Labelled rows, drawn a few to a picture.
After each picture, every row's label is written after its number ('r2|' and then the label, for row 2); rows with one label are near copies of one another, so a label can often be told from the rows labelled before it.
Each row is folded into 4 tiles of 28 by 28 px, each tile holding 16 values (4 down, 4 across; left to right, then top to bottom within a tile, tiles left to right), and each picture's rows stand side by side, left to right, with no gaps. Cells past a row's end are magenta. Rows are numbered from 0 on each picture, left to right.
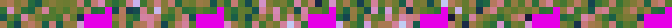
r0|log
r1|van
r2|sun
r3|sun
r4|log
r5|log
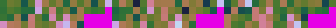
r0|sun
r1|sun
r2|van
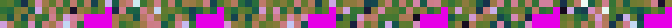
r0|sun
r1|van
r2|sun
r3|log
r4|log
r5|van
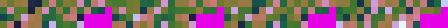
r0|log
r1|log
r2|log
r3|sun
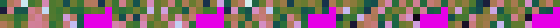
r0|van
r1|sun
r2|van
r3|log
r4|log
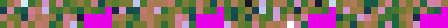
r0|van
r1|van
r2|sun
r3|log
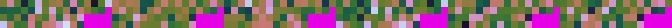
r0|sun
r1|log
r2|van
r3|sun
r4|log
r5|log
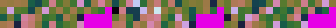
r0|log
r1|van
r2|log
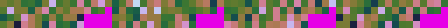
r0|log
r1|van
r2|sun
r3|log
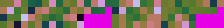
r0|log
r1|van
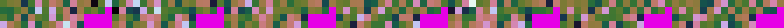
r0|sun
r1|van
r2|van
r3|log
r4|van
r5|log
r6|log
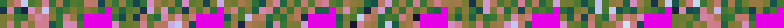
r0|van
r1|sun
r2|log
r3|log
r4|sun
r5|sun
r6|van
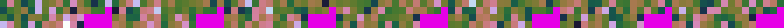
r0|sun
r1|van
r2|van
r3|log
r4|van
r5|log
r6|log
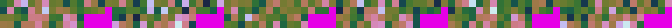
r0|van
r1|sun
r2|log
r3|van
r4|van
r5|sun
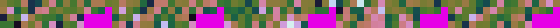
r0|log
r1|log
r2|sun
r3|van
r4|log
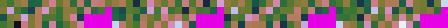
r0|log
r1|sun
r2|log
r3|sun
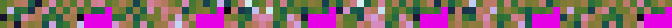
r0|log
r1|sun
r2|van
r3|van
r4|van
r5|log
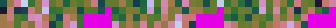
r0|van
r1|sun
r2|sun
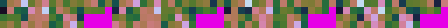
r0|van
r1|van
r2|van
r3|van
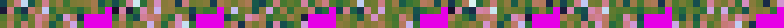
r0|van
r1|van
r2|log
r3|van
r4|van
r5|van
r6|sun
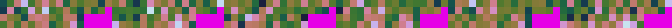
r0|van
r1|sun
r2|log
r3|van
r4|van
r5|sun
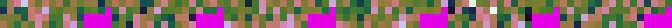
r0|van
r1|log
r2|sun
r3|sun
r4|van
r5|log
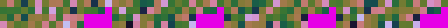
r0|sun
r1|log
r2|log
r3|log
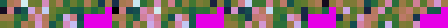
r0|van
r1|van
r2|van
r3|log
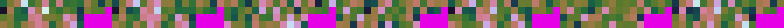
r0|van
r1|van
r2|sun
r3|log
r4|van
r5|log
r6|van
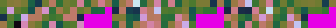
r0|log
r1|van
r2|van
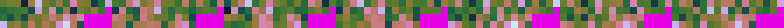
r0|sun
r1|van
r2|van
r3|van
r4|sun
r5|sun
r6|sun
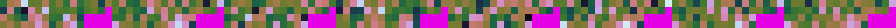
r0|van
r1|sun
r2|log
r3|van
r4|log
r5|sun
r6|sun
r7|sun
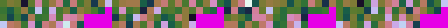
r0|sun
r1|log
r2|van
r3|sun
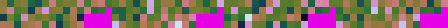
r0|log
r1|sun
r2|log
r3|sun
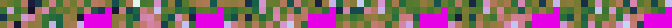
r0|log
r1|van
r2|sun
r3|van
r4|sun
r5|sun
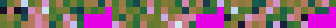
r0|van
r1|sun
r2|log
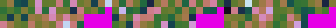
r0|sun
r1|log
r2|van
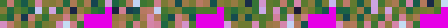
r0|sun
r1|van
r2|sun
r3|sun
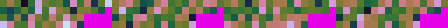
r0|sun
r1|log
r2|sun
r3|log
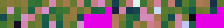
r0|log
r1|van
